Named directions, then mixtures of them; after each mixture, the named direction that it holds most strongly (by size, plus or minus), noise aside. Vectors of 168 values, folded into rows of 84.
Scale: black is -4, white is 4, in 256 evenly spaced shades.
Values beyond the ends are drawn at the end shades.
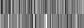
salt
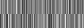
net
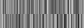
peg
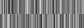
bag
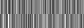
net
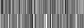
salt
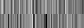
salt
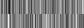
salt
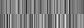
net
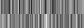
salt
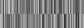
peg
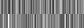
bag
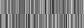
peg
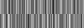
bag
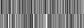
salt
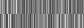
net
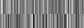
peg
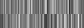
peg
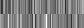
salt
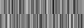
bag
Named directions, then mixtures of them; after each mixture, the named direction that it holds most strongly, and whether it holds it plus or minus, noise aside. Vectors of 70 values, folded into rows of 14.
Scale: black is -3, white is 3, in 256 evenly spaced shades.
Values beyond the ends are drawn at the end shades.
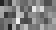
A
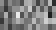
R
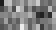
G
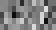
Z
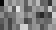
G, plus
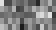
G, minus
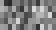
G, minus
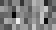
Z, plus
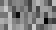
R, minus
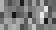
Z, plus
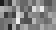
A, plus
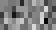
Z, plus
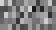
A, minus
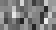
Z, minus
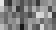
G, minus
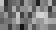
R, plus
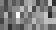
R, plus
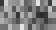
R, minus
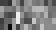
A, plus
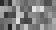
A, plus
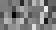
Z, plus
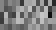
R, plus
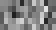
Z, plus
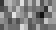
G, plus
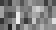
A, plus
